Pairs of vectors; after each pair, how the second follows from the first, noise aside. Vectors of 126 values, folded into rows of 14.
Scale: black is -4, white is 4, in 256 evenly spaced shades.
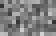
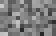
sign-scrambled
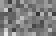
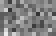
copied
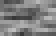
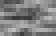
copied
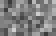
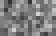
copied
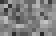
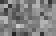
copied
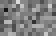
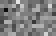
copied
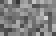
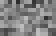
sign-scrambled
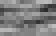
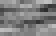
copied
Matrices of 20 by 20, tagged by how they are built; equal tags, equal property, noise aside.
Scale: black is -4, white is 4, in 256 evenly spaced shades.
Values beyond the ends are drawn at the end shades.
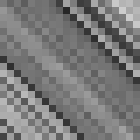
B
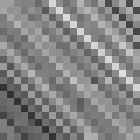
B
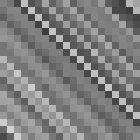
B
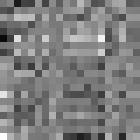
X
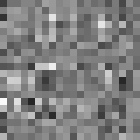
X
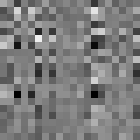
X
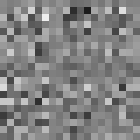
X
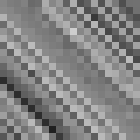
B
